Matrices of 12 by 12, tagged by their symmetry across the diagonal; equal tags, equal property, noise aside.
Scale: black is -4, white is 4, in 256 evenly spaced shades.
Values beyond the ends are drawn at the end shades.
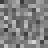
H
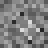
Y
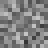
Y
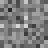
Y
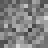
Y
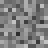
H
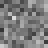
H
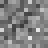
Y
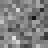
H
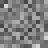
Y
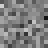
H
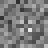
Y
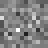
H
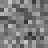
H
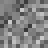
Y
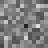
Y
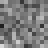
H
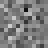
H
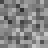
Y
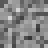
Y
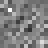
Y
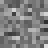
H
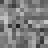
H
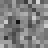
H
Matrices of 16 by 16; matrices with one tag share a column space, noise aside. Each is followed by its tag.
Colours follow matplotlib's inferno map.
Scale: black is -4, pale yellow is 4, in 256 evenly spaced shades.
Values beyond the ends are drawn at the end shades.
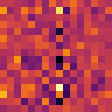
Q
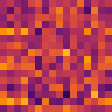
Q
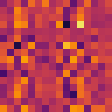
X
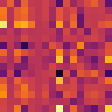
X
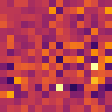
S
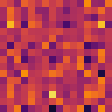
X
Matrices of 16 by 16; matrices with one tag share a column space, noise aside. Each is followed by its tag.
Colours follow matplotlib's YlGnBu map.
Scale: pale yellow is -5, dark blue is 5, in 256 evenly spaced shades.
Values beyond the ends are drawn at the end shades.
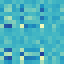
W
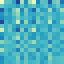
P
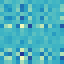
W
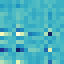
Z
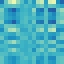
P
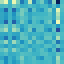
P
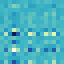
Z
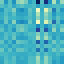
P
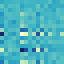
Z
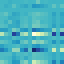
Z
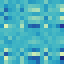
W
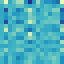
P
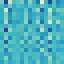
P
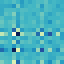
Z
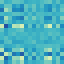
W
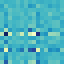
Z
